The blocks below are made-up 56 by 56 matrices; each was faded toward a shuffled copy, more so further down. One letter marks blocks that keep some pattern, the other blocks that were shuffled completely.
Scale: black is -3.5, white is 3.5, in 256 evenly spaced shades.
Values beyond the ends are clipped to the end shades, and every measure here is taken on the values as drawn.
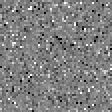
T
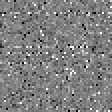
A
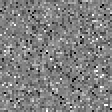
T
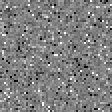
T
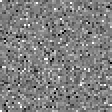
A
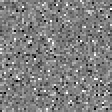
A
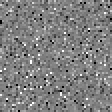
T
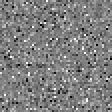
T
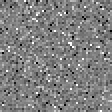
T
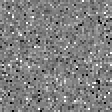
T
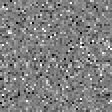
A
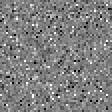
A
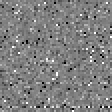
A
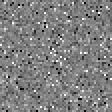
T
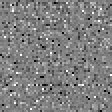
A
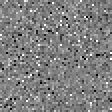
T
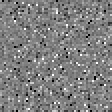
A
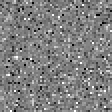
T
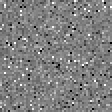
T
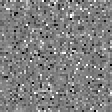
A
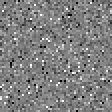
T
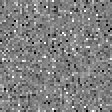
A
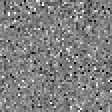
A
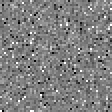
T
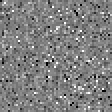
A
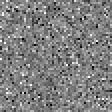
T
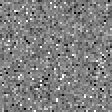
T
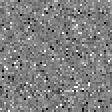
A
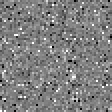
A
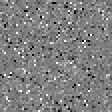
T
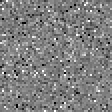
T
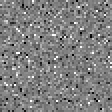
A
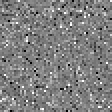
A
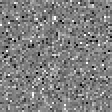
A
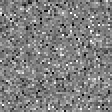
A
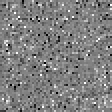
A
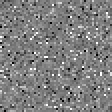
A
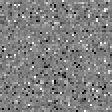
A
